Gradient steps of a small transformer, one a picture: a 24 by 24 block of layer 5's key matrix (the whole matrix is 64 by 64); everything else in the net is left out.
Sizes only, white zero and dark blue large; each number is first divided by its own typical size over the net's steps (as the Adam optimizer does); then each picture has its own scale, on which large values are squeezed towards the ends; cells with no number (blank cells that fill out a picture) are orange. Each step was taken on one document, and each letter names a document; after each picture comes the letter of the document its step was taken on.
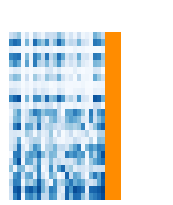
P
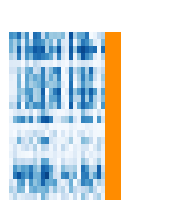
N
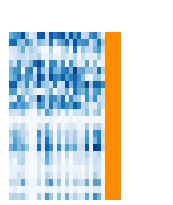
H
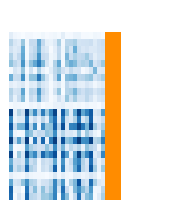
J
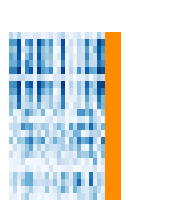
J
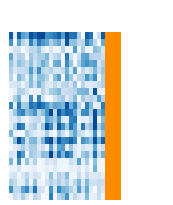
J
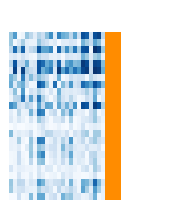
H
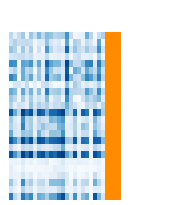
J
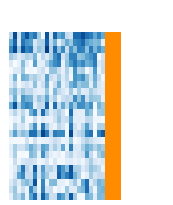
N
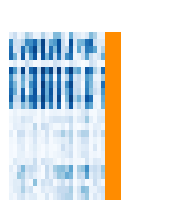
N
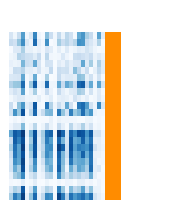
H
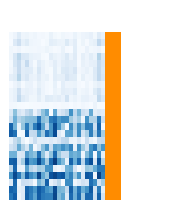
P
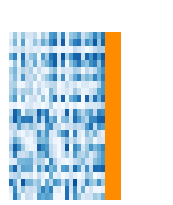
P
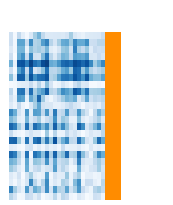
J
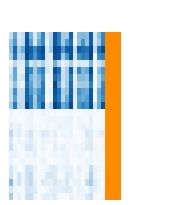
N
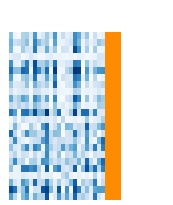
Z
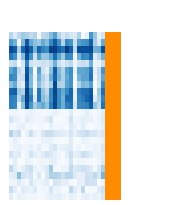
N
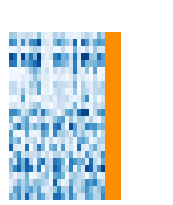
Z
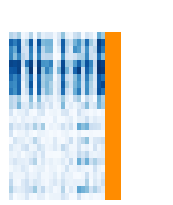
Z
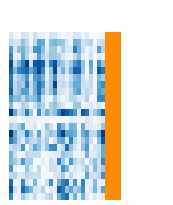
Z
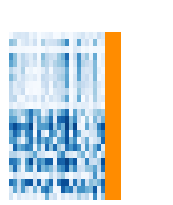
P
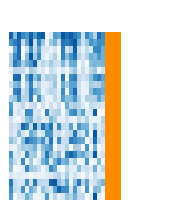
J
